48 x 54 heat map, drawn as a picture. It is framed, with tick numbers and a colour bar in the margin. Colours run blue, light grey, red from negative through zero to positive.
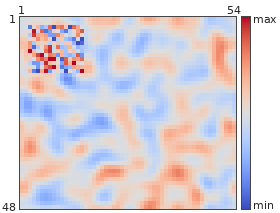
Grain: blotchy. Roughest part: top left. Mirror symmetry: none. Odd rows or columns: none. Odd patch: rougher, in the top left. Average level on the scale: 50%.
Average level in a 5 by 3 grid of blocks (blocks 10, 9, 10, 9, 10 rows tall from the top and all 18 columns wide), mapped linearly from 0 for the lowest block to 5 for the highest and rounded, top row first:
324 / 313 / 013 / 325 / 254
